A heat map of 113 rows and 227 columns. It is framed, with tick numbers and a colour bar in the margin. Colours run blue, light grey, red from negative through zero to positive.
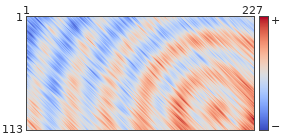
The values follow a bell shape. Rings spread out from the bottom right. The top left is the ninth with the lowest average. Values rise toward the bottom right.
